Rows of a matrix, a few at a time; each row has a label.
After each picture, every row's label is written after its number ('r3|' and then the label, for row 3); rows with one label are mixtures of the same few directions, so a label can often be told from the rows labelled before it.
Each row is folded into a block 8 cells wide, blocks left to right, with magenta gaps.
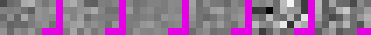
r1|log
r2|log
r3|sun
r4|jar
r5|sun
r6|jar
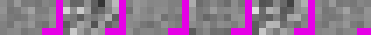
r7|jar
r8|sun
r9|sun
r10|jar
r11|sun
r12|jar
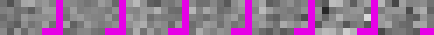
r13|log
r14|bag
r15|log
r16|sun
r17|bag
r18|bag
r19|jar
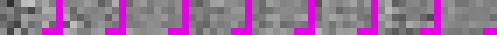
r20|log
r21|bag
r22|jar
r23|log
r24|bag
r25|jar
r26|bag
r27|bag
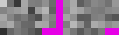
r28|jar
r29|bag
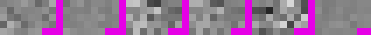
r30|bag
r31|jar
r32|log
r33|log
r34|sun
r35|sun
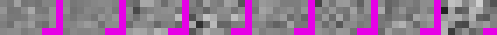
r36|jar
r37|sun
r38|bag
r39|bag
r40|sun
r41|log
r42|sun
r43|sun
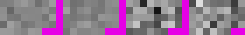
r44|bag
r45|sun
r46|jar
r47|log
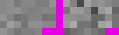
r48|bag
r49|jar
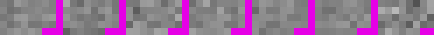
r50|bag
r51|jar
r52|bag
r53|jar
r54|sun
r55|sun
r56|sun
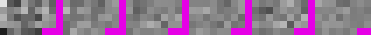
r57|jar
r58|sun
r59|sun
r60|sun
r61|sun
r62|log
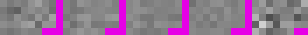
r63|sun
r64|bag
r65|bag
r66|log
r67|bag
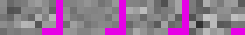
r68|sun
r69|bag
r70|sun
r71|bag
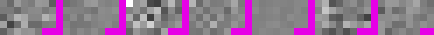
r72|bag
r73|log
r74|log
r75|log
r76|sun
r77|bag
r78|sun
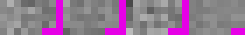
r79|log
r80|jar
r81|jar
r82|bag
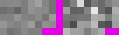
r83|sun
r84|jar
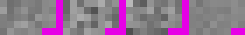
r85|sun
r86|jar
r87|jar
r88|log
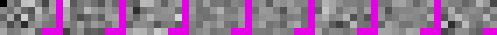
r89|log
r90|jar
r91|bag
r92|jar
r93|jar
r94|sun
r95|bag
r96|bag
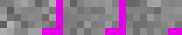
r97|bag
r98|log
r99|log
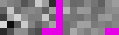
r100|bag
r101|sun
